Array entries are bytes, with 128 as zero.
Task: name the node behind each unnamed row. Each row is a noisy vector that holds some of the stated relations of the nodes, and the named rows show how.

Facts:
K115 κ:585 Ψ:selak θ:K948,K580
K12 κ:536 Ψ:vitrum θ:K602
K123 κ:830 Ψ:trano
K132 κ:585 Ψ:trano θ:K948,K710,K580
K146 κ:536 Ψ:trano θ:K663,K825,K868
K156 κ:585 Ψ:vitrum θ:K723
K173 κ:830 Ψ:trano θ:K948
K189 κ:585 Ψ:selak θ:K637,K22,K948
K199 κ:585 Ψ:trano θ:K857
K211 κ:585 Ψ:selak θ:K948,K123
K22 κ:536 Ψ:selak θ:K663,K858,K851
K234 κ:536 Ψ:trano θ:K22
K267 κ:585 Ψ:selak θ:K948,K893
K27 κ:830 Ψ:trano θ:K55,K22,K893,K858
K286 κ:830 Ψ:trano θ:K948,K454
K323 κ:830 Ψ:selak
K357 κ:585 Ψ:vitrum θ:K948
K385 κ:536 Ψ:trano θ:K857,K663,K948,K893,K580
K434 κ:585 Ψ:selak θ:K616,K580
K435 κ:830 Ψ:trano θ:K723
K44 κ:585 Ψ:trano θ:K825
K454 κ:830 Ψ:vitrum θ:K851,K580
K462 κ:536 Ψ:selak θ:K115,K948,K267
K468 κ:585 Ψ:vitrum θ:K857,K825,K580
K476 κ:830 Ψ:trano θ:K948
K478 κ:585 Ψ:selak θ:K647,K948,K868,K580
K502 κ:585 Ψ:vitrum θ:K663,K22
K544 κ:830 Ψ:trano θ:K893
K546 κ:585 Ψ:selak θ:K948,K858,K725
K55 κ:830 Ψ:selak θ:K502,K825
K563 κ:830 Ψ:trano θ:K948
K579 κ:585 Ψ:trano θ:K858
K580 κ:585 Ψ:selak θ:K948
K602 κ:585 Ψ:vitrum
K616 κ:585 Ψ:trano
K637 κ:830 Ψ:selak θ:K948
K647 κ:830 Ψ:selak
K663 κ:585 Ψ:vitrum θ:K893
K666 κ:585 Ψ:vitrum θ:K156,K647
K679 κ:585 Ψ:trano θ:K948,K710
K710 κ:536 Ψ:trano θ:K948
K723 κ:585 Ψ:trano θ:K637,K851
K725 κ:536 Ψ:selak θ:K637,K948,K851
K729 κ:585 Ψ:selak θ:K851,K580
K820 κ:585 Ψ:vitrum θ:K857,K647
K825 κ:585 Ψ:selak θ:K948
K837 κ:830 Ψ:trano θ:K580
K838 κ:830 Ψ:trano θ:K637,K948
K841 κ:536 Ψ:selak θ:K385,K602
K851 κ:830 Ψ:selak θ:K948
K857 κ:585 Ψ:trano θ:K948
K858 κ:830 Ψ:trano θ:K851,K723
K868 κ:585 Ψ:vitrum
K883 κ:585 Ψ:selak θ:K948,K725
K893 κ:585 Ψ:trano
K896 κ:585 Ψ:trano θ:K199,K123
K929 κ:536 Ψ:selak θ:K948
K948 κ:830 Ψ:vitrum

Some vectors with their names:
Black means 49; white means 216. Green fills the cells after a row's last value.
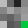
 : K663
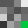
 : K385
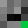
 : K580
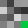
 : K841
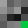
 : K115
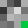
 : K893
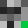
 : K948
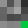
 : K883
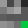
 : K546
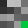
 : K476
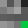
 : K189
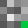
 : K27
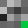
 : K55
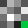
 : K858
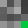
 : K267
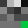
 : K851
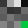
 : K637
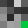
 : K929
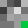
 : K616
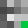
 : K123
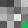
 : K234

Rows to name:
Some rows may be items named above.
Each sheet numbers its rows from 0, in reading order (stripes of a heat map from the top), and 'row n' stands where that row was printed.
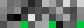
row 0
K580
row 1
K710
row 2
K837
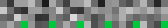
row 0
K841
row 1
K468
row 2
K841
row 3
K820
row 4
K579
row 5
K502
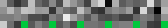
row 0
K156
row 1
K434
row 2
K435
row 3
K851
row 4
K478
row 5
K454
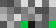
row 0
K146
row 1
K837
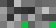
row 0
K462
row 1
K679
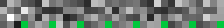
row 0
K858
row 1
K462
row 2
K357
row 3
K838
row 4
K679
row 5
K929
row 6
K286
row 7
K544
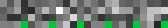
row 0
K825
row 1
K857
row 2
K22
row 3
K132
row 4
K729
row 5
K723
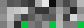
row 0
K723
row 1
K637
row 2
K12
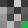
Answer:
K725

